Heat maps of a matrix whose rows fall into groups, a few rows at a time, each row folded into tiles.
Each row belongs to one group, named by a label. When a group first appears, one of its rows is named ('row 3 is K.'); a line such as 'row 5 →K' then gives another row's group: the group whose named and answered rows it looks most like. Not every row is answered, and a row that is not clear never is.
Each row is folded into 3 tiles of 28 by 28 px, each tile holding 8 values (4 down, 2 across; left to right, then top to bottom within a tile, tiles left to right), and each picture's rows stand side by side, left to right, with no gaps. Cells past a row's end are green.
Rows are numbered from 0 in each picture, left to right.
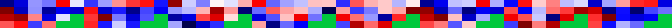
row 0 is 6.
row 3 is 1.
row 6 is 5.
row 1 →6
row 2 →1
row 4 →5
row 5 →6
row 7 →6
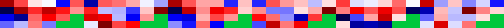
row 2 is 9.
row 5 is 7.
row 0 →9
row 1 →5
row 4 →1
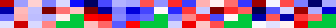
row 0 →7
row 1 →6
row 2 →7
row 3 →7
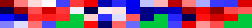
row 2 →9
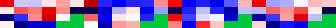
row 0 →1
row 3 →1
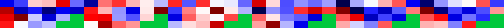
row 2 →7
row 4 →6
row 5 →6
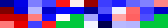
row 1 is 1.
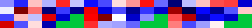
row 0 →1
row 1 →6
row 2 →6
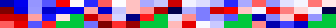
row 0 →6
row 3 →1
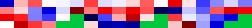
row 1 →1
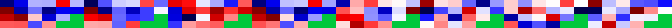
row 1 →6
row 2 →9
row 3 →6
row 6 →1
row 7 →7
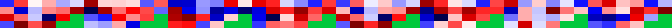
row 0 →5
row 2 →6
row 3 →9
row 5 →9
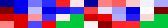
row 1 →5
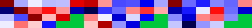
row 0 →9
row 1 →7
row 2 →1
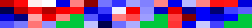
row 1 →1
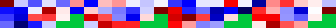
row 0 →1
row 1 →5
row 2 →6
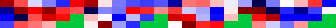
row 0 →9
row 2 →5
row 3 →6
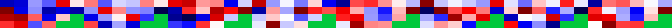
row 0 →6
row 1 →1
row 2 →9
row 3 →7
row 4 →5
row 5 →9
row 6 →1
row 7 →5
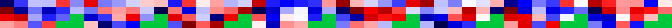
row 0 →6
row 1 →1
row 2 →5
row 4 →9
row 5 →1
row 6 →6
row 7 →9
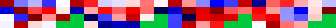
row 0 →9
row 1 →1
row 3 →5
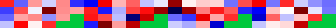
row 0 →7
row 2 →9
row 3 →7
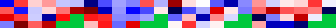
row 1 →6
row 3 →1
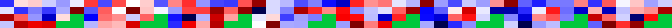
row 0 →5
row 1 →7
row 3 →7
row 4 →5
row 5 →1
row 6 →1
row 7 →5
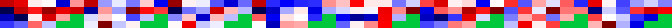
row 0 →9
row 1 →7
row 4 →9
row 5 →9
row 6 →7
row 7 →7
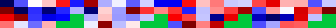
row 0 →6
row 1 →7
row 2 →5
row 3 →9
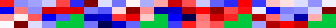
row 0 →7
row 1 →1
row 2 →9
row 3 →5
